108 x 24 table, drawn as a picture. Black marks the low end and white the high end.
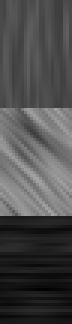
It is made of 3 by 1 panels. Panel 1,1: low, streaked downward, faint in contrast. Panel 2,1: middling, slanting down to the right. Panel 3,1: very low, streaked across, faint in contrast.
